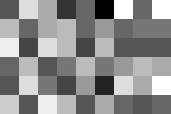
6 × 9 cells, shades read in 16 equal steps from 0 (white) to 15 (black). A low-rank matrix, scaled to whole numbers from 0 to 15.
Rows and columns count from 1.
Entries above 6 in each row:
5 5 5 4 4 5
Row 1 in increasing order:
0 0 2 5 9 9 10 12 15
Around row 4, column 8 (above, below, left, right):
10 5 6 5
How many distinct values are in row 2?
5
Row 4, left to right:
9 4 10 8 4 8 6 4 5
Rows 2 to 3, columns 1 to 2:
4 9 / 1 11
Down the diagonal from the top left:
10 9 2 8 6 5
